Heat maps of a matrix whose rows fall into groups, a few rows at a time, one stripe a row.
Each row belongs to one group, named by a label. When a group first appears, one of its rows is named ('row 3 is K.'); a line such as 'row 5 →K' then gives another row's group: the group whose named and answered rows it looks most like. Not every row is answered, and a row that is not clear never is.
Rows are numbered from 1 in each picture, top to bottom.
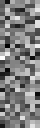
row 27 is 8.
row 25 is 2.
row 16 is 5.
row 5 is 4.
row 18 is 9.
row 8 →2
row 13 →8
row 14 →8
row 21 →8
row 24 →2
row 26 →5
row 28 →5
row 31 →5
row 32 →5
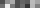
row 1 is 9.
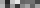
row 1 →4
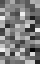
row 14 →8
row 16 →2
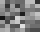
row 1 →2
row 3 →4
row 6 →4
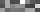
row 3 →2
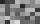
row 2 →4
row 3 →2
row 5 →8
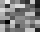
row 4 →2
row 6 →9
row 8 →2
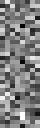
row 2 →9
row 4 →5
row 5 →2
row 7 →4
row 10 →5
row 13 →8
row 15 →5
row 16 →4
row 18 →8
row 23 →4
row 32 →4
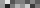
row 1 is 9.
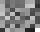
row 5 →8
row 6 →2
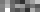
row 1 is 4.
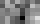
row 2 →9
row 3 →4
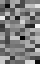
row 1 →4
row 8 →5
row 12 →2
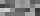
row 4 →2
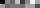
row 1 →5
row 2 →2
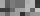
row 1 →2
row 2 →2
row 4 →4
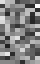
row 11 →9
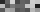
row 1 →9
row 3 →9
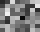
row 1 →9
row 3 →8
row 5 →4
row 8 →9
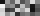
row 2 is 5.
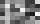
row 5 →8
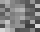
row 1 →8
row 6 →8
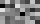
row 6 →2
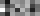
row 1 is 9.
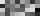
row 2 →5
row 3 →2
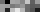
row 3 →4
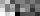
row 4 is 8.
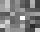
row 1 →8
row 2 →8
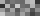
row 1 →2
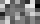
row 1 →8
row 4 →5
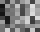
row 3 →5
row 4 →5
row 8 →8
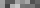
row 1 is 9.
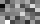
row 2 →5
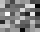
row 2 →2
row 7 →8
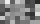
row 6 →9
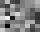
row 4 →4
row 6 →2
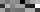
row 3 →2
